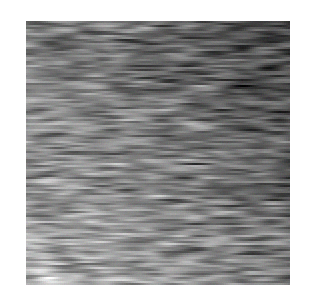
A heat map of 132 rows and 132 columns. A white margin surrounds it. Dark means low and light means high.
The grain runs across in streaks. The halves do not mirror each other. Values rise toward the bottom left. The ninth with the highest average is the bottom left. The ninth with the lowest average is the top right. On average the colour sits 50% of the way up the scale.
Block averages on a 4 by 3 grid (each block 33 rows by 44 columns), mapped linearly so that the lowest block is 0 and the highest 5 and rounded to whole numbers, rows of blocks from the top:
2 1 0
3 2 1
4 3 2
5 4 3
